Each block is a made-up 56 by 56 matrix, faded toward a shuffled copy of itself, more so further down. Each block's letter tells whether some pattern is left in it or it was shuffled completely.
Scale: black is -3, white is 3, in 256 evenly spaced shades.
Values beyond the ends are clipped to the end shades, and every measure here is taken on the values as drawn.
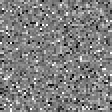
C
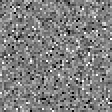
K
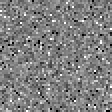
K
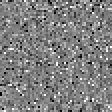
C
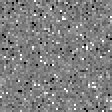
K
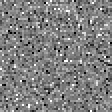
K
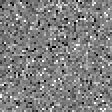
K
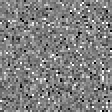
C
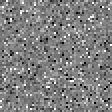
K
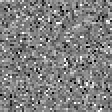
K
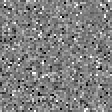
K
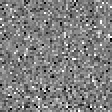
C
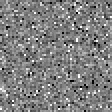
K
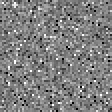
K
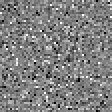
C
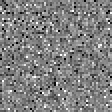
C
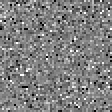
K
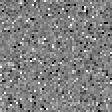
K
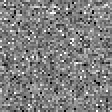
C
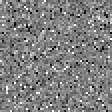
K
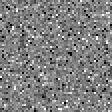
K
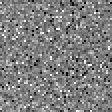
K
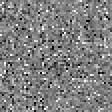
C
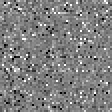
C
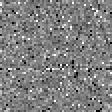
C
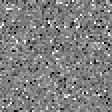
C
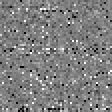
C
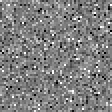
K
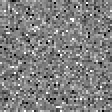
C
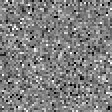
K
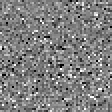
C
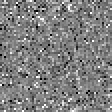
C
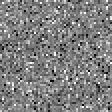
K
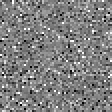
C
